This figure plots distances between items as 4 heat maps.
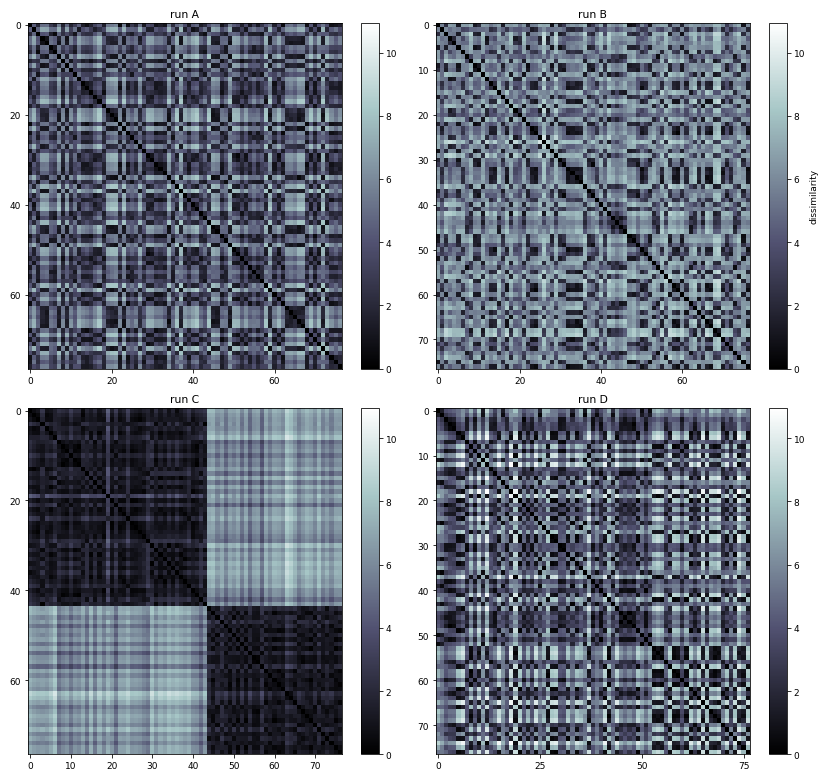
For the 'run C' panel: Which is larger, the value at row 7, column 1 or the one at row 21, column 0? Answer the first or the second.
the second
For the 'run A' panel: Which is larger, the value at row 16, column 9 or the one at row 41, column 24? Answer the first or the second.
the first
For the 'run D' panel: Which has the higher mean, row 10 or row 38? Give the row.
10
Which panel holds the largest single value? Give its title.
run D
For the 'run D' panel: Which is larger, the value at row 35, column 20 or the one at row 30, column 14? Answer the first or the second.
the first
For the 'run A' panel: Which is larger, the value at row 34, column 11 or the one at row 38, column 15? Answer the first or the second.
the first
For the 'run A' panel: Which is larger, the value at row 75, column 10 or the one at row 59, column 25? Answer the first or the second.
the second
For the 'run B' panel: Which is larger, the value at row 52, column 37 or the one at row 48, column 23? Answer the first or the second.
the second
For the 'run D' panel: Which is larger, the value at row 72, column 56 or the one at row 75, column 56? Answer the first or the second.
the second
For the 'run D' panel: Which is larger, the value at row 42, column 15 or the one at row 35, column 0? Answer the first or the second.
the first
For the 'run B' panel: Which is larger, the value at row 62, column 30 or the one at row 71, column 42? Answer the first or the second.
the second
